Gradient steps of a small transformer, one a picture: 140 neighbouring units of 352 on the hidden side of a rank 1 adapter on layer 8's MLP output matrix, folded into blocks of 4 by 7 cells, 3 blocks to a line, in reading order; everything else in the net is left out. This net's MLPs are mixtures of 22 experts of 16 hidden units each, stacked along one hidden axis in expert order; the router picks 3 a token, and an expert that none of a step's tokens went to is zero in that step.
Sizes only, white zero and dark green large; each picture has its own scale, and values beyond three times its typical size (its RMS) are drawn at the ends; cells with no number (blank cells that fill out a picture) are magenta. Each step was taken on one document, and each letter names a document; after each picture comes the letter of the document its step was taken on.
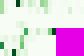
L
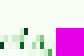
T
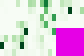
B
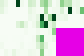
B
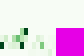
T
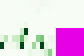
T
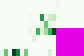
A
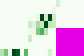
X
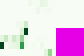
T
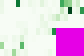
L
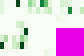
L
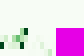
T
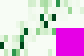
B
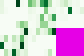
L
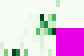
A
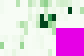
B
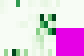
X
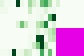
X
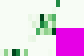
A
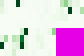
L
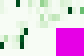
L
